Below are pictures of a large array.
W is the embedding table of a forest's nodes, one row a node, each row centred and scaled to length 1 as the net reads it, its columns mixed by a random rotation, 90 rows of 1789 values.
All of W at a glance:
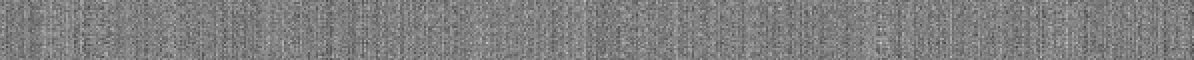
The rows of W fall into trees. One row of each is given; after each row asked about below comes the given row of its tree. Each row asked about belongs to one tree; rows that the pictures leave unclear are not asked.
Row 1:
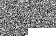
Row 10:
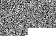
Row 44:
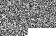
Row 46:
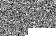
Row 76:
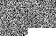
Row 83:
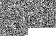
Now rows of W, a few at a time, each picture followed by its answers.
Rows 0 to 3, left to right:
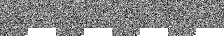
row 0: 1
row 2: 76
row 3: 44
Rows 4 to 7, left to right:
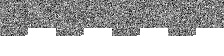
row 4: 76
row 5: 44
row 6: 1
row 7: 76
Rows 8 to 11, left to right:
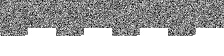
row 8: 76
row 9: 46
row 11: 10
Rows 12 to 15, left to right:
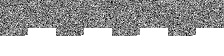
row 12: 10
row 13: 76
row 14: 10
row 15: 46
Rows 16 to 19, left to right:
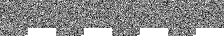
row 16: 44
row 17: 46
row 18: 76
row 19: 46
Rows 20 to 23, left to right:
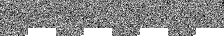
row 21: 44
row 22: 76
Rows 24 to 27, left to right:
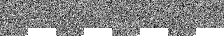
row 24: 44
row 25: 76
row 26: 44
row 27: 10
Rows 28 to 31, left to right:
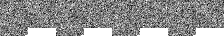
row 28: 76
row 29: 1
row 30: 44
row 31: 76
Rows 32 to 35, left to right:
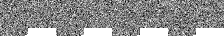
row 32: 10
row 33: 76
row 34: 46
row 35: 46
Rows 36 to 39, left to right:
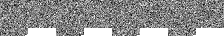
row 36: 10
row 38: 10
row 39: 46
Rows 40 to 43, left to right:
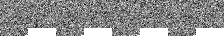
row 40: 1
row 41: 46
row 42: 44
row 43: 1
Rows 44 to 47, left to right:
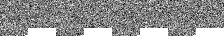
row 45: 1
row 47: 44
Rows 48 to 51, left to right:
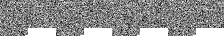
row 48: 76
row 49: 46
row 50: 83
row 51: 46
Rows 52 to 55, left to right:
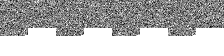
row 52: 46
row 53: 76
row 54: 46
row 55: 44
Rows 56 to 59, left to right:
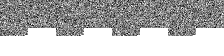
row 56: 44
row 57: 44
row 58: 10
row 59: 10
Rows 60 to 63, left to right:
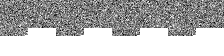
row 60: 44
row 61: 46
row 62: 76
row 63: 44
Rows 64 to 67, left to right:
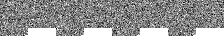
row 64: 44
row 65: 44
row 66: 10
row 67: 76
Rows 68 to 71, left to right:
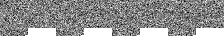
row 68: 76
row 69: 44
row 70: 46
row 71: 46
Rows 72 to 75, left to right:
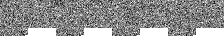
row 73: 76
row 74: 1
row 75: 46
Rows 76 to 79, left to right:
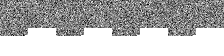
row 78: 46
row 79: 10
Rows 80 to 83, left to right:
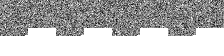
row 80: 1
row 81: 83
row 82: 10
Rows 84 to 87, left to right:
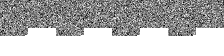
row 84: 10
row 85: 44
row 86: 10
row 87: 76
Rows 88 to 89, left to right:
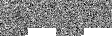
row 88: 1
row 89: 46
